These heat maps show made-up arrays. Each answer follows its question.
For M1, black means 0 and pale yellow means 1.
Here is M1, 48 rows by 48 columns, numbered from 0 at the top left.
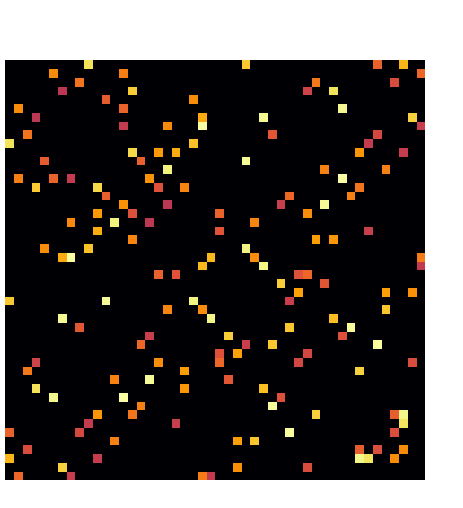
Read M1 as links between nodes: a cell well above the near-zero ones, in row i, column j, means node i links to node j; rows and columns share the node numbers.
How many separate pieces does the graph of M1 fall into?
1
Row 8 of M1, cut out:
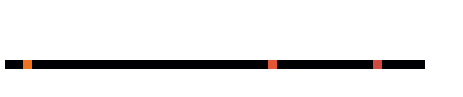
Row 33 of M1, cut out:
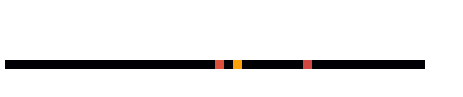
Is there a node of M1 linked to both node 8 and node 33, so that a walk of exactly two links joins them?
no
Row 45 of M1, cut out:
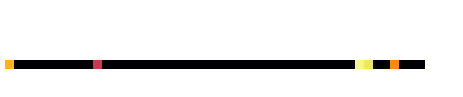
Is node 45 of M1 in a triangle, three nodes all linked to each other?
yes
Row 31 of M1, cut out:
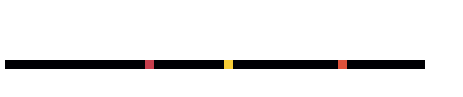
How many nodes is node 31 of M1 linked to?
3
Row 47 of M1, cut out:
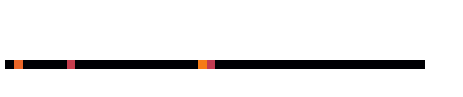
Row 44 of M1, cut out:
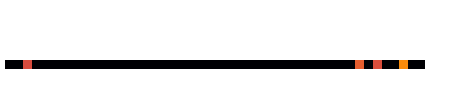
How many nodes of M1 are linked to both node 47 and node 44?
0
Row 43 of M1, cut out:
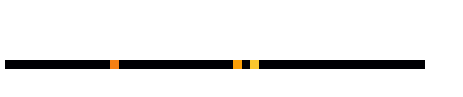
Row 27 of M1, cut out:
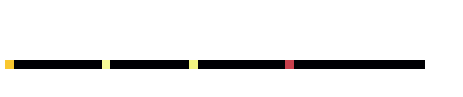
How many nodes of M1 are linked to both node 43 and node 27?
0
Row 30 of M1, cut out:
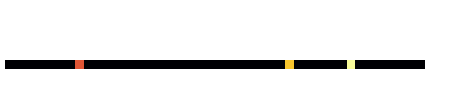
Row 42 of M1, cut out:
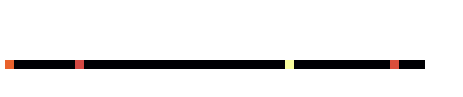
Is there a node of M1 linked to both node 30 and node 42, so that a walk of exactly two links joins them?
yes
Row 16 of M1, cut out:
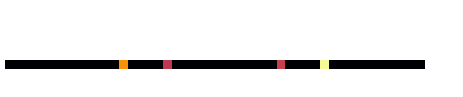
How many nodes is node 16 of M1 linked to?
4
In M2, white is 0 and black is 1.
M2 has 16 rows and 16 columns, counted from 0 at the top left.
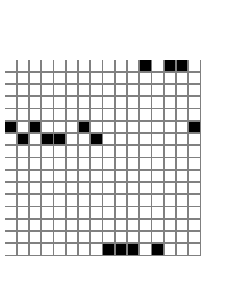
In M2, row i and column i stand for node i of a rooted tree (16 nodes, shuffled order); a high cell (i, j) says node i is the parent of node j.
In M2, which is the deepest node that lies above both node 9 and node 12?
15
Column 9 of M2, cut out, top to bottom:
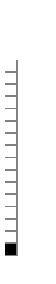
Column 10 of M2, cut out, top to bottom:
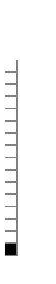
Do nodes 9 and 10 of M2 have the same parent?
yes
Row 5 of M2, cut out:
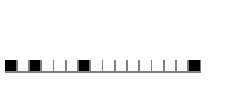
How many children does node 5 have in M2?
4
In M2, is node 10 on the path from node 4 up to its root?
no
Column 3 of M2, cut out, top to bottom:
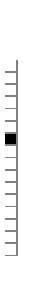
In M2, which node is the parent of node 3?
6
